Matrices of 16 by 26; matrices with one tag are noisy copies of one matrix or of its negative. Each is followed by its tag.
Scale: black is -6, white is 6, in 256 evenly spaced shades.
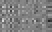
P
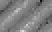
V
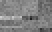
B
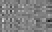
P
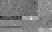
B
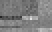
B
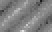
V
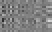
P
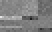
B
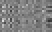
P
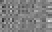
P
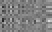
P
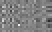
P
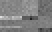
B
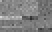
B
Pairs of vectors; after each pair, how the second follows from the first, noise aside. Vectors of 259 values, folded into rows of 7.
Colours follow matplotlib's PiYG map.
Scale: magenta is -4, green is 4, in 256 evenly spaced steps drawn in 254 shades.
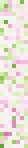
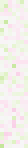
shrunk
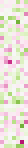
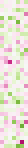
copied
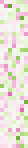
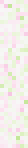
shrunk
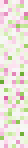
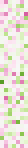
copied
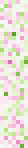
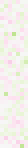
shrunk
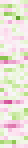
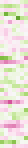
copied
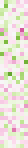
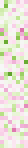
copied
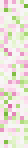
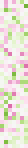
copied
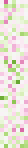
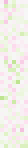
shrunk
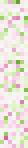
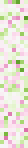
copied
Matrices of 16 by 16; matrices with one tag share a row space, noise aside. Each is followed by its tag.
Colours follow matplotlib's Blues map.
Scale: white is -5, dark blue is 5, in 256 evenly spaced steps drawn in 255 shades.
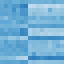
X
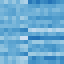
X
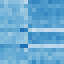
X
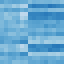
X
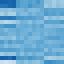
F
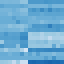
X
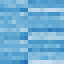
X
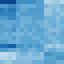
F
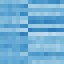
X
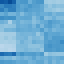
F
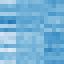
F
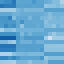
F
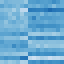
X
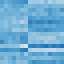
X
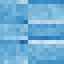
X
